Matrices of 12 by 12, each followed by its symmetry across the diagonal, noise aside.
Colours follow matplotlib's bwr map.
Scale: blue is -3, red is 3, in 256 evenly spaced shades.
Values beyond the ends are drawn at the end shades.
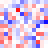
neither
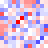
symmetric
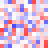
neither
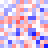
symmetric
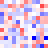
neither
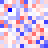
symmetric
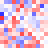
neither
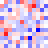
symmetric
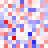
neither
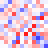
symmetric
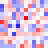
neither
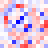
symmetric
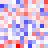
neither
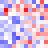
neither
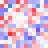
symmetric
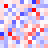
symmetric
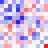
symmetric
